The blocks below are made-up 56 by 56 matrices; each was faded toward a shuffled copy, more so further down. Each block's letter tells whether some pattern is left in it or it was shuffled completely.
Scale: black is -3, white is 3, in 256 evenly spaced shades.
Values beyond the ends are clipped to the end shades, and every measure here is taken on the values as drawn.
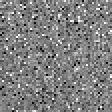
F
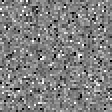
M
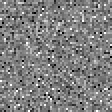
M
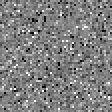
M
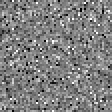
M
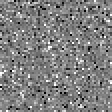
F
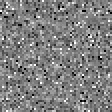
F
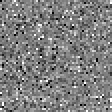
F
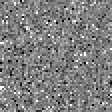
M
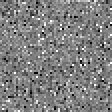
F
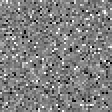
F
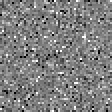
F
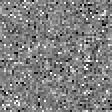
F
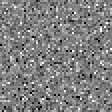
F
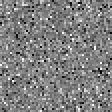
M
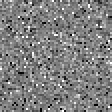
F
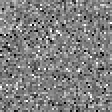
M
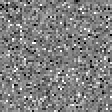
F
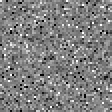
M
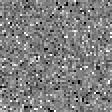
F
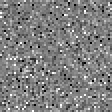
M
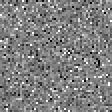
M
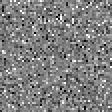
M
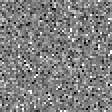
M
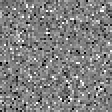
M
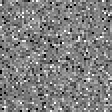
M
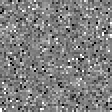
M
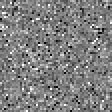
M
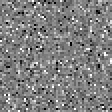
F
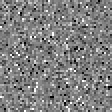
M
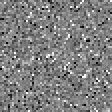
M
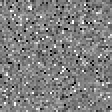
M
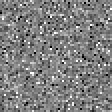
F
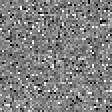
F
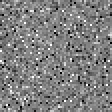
M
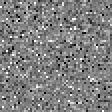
M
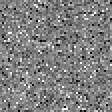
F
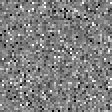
M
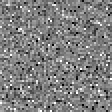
M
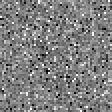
M
